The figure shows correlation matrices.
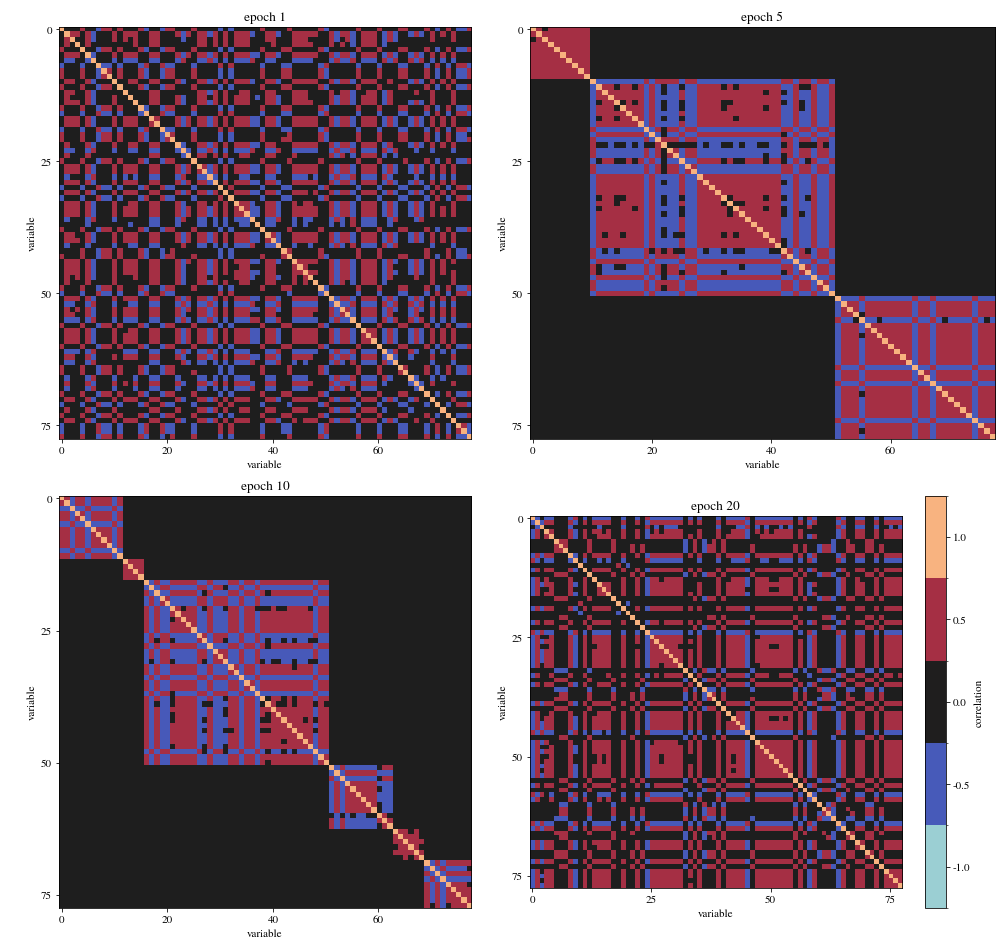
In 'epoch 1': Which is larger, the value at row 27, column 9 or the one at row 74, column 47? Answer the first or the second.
the second
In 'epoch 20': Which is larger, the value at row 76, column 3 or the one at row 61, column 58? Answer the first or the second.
the first
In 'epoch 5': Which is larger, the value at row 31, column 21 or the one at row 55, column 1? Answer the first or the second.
the second
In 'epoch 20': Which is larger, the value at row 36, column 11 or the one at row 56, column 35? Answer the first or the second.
the second
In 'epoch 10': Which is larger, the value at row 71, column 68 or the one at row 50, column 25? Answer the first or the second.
the second
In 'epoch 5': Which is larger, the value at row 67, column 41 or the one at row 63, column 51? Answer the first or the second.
the first
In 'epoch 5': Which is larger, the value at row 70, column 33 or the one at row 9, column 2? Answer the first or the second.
the second
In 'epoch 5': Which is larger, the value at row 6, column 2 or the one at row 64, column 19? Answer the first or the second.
the first
